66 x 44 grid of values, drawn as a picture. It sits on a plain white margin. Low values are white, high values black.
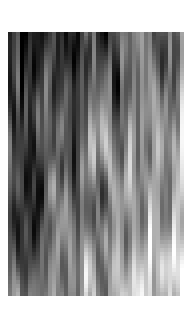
The halves do not mirror each other. Streaks run downward. The ninth with the lowest average is the bottom right. The top left is the ninth with the highest average. The values follow a bell shape. Values rise toward the top left.
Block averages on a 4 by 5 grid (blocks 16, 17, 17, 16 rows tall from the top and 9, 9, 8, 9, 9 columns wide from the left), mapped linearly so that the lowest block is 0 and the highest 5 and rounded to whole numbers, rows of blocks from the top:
55433
44232
53321
43210
